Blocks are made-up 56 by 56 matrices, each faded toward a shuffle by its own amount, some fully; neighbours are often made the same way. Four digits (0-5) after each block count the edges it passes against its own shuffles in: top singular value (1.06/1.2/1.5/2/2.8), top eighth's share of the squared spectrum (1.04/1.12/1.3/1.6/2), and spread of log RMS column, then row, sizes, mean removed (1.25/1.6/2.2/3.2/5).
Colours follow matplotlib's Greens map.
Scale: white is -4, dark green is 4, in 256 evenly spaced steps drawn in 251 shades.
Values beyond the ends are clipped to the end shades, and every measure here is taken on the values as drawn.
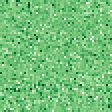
1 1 0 1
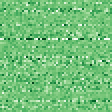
3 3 0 3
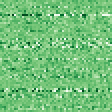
2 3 0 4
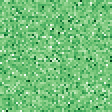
0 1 0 1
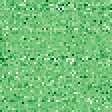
2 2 0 2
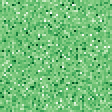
0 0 0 0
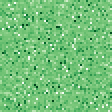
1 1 0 0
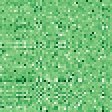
4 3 2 2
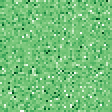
2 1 0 1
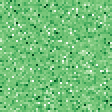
2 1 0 0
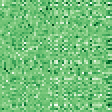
4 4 2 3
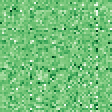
4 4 2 1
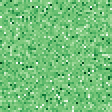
1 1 1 0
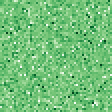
1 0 0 0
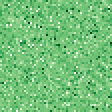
0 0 0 0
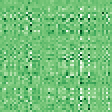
5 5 3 3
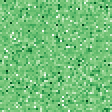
2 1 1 0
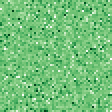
1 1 0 0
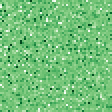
0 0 0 0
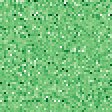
1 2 1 2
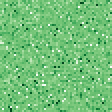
0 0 0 0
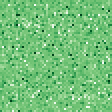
1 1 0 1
